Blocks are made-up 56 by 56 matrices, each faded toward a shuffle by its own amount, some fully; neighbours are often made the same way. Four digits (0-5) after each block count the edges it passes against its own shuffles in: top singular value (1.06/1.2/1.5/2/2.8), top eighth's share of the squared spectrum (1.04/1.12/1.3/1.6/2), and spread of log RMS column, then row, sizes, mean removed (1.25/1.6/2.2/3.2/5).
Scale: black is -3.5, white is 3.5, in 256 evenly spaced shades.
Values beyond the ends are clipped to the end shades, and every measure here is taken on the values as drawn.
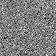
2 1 0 0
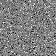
1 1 0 0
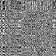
4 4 3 2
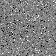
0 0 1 0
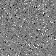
1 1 0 0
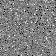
1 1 0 0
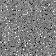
2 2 0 1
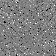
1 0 0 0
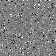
0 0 0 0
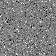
1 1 0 0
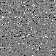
3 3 0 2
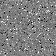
0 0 0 0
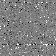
2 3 0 1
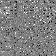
3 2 0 1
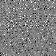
3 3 1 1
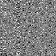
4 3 2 2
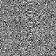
3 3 1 1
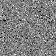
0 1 0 1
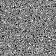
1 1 0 1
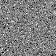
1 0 0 0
